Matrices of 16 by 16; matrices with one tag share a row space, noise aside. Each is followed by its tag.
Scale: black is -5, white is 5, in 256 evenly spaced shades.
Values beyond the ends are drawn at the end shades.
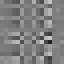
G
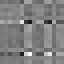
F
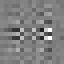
G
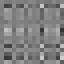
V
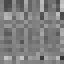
V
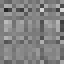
V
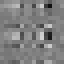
G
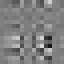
G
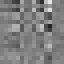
G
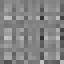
V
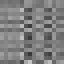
F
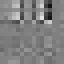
G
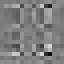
G
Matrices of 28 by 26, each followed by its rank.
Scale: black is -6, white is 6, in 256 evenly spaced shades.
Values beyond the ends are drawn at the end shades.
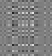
one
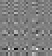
two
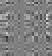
two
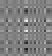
one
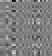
two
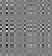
one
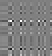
one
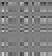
one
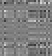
two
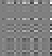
one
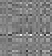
two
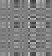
one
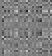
two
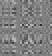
two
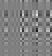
one
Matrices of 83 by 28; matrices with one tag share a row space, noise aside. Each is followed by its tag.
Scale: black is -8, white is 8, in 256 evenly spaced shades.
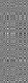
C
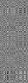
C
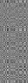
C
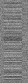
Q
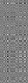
C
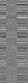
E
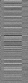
Q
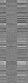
E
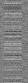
Q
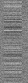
Q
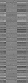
E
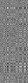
C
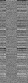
E
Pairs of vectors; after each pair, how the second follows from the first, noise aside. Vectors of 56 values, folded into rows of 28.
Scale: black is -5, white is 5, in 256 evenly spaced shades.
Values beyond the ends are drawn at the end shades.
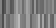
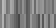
negated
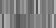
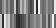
scaled up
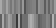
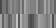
negated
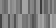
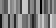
scaled up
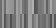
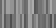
copied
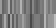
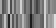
scaled up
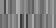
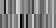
scaled up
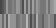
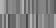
negated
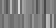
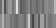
shuffled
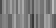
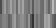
copied
